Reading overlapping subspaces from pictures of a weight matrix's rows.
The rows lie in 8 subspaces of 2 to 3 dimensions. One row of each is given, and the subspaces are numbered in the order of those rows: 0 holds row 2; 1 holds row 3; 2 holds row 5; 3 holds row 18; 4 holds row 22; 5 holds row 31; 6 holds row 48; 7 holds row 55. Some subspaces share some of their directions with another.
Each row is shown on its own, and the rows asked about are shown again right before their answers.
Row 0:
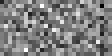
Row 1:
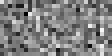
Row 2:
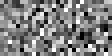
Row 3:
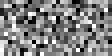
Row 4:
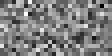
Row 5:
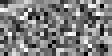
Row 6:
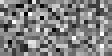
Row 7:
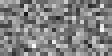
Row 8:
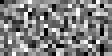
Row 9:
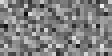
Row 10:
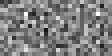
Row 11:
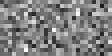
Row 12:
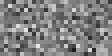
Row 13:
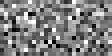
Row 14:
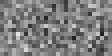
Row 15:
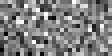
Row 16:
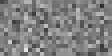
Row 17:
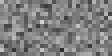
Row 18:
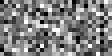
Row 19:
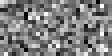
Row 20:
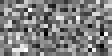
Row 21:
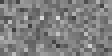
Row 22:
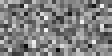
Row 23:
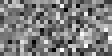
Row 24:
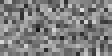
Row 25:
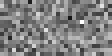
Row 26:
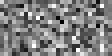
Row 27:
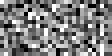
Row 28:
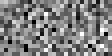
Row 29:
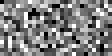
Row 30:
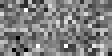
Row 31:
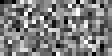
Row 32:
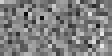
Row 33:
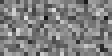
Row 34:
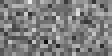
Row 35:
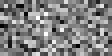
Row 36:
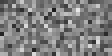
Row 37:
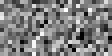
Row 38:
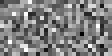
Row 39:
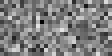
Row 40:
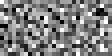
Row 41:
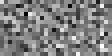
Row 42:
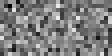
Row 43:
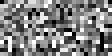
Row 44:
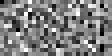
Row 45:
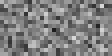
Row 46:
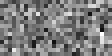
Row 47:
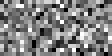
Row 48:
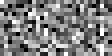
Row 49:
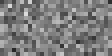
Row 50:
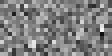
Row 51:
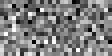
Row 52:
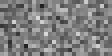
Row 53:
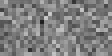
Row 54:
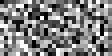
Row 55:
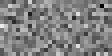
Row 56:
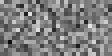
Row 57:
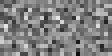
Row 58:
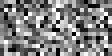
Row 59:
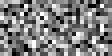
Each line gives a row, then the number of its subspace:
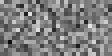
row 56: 2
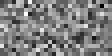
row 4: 7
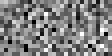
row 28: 0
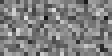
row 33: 6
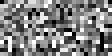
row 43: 4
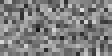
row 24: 2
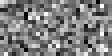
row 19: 2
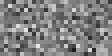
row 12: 7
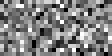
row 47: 0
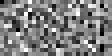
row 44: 5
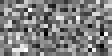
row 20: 7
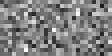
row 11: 1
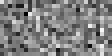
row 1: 6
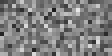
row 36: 5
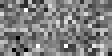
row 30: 7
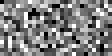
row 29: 4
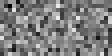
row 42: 6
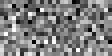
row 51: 1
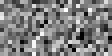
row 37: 0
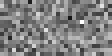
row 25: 7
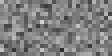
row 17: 3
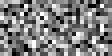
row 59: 4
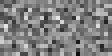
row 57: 6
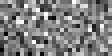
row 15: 1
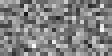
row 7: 4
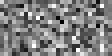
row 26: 0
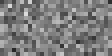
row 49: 7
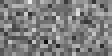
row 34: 1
